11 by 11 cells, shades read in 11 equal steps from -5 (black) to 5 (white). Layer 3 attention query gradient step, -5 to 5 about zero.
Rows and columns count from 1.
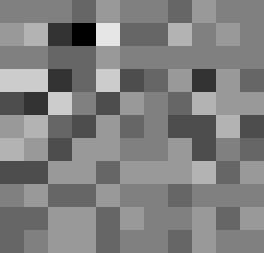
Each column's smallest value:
-2 -3 -3 -5 -2 -2 -1 -2 -3 -1 -2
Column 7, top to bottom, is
0 -1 0 -1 0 0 0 1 0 0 0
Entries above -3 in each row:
11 9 11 9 10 11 11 11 11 11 11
